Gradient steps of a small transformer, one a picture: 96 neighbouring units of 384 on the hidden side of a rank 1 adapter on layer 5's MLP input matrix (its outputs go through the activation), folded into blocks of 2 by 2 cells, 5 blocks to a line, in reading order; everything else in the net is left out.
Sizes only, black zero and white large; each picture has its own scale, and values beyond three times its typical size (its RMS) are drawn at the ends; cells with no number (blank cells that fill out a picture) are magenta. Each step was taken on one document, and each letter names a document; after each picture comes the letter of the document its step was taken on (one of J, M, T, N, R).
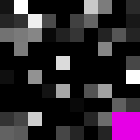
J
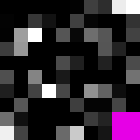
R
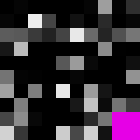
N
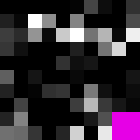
N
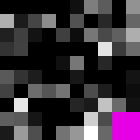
N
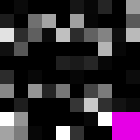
N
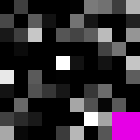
R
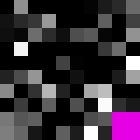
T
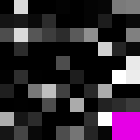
T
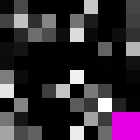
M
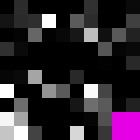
M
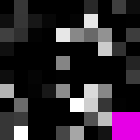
R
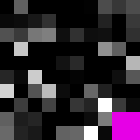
T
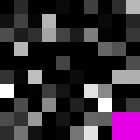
T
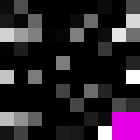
J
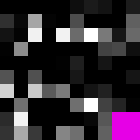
N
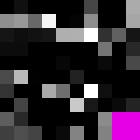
M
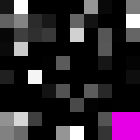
J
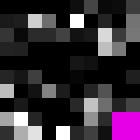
N
